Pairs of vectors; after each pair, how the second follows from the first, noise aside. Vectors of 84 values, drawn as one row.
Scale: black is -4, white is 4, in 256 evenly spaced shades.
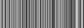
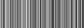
sign-scrambled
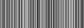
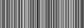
copied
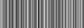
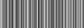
copied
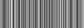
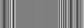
partly zeroed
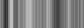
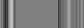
partly zeroed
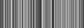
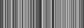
copied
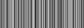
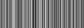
sign-scrambled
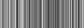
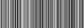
sign-scrambled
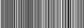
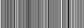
partly zeroed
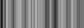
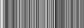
sign-scrambled
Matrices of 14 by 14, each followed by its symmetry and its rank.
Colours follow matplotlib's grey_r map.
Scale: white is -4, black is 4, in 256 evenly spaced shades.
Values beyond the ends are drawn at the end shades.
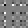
symmetric, rank one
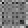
symmetric, rank two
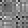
symmetric, rank two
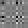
symmetric, rank one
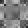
symmetric, rank two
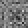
symmetric, rank three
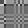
symmetric, rank one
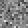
neither, full rank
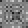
symmetric, rank two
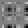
symmetric, rank one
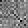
symmetric, rank three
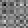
symmetric, rank two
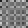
symmetric, rank one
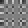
symmetric, rank one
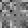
symmetric, rank two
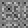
symmetric, rank three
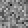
neither, full rank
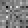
symmetric, rank three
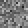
neither, full rank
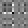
symmetric, rank one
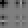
symmetric, rank one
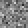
neither, full rank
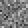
neither, full rank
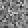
neither, full rank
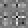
symmetric, rank two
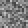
neither, full rank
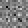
symmetric, rank three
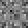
symmetric, rank three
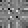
symmetric, rank three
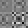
symmetric, rank two
